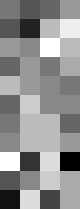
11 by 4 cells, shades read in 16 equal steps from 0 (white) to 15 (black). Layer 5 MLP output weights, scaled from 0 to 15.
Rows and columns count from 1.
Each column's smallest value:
0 2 0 1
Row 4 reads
9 6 8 5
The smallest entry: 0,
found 2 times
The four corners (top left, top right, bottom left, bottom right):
8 6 14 5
